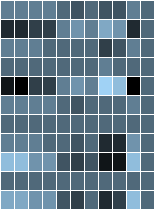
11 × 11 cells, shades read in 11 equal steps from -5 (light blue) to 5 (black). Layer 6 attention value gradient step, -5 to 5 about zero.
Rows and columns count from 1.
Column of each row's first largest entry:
6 1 8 1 2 6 1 8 8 1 8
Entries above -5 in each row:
11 11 11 11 10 11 11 11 11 11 11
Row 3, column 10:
-1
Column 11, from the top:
0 0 0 0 0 0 0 0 0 0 0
